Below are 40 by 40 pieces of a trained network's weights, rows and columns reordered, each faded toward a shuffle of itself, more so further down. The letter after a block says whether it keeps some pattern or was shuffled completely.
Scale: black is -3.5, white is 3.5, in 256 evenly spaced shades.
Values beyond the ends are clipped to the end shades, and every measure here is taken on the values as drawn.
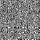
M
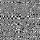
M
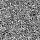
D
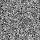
D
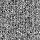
M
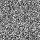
D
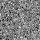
D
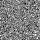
D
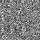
M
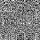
M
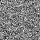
D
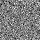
D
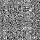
M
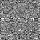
M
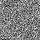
D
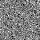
D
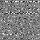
M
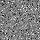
D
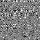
M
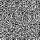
M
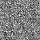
M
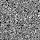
D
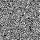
D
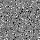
D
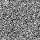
D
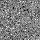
D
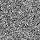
D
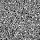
D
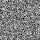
D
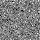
D
